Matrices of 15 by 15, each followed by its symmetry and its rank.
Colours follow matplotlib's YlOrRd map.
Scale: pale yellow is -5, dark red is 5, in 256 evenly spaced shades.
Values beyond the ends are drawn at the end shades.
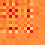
symmetric, rank two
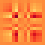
symmetric, rank one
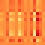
neither, rank one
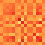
symmetric, rank two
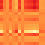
neither, rank one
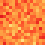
neither, full rank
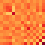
symmetric, rank three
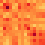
symmetric, rank three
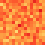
neither, full rank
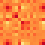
symmetric, rank two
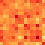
symmetric, rank three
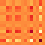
symmetric, rank one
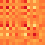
symmetric, rank two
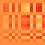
neither, rank one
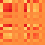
symmetric, rank one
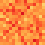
neither, full rank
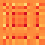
symmetric, rank one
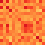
symmetric, rank three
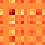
symmetric, rank one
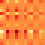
neither, rank one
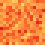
neither, full rank
